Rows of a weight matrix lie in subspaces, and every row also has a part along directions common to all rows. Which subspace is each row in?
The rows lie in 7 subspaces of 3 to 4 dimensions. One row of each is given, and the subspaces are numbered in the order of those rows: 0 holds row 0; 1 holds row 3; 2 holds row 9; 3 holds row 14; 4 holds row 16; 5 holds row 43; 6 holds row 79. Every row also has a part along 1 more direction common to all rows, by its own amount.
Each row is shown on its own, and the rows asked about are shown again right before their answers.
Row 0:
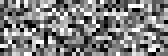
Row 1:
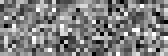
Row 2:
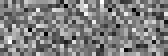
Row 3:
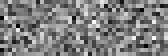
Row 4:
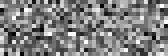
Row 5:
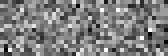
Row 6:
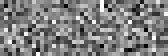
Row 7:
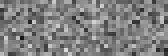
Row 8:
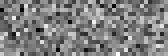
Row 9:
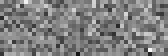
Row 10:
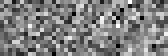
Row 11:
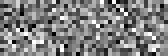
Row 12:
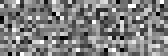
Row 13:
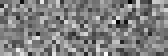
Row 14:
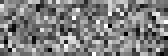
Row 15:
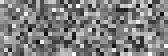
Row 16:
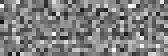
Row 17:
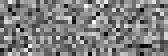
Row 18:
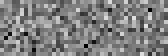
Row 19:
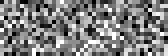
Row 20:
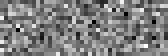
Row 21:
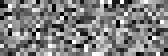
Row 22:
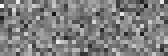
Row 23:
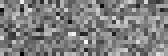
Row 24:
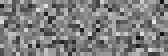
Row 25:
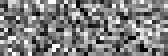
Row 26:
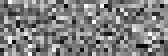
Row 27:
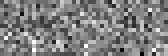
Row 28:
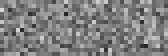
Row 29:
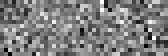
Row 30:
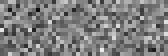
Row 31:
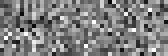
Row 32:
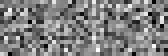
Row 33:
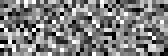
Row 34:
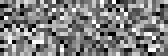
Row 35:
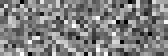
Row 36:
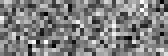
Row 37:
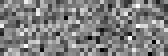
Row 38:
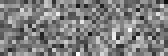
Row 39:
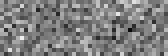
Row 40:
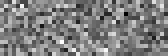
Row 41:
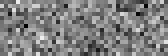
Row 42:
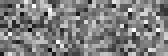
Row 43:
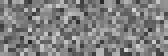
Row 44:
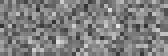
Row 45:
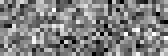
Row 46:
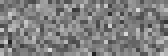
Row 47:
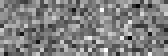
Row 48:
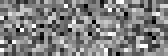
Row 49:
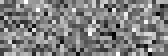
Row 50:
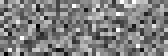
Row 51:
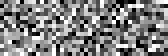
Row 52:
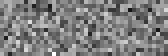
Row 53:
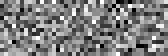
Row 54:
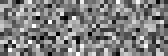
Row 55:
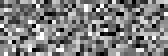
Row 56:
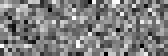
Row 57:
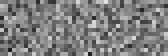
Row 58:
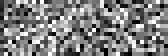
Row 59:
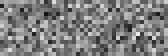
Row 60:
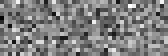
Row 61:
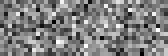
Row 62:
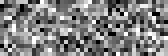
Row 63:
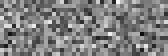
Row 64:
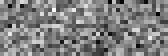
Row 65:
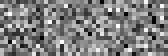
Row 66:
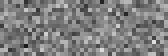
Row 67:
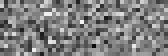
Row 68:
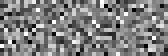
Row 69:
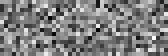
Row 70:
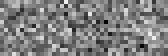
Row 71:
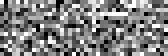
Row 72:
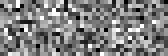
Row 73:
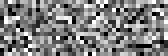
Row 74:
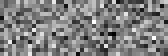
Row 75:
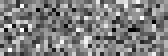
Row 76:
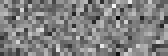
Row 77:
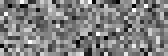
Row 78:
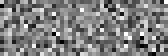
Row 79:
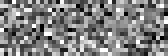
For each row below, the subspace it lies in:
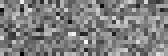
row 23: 6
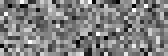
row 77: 3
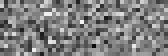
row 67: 0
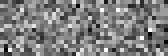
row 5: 5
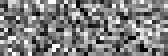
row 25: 1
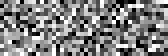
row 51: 6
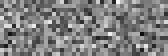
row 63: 0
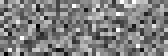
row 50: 0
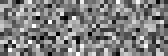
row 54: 5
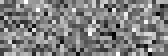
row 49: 2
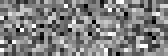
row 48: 1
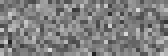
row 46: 3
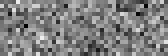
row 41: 4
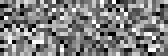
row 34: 2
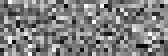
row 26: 1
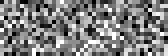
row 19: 2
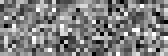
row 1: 3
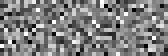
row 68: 3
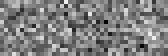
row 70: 1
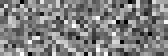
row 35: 6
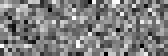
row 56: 3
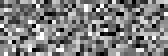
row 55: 0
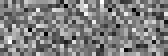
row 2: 5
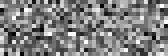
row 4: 6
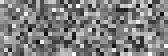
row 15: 5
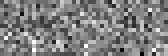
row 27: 2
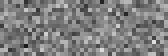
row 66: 5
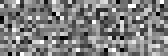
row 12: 4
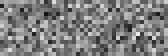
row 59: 0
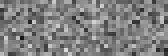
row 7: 4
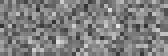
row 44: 2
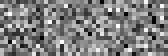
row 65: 4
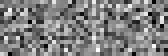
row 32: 4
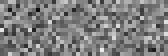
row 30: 1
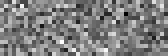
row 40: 6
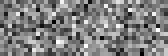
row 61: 2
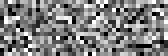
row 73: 1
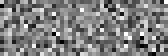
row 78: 4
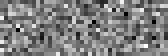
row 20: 1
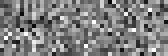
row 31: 2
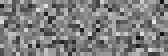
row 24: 4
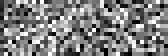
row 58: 5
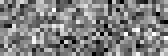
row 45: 3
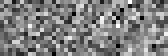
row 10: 6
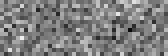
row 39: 0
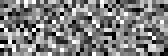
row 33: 3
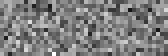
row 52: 2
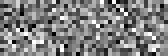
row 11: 2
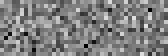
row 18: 2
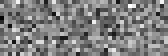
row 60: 4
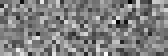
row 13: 6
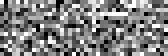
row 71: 0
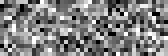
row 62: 3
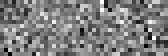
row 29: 5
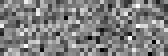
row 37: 5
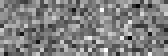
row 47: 5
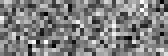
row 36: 4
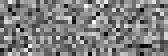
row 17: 1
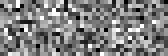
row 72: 0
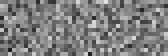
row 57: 1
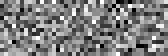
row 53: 6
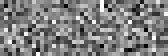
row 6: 5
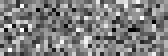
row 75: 0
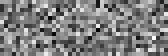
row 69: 4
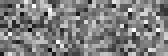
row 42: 2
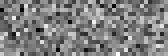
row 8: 6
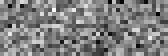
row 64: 3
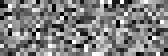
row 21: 3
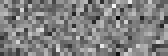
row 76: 6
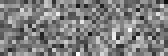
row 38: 0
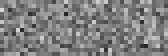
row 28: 1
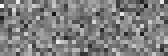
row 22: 4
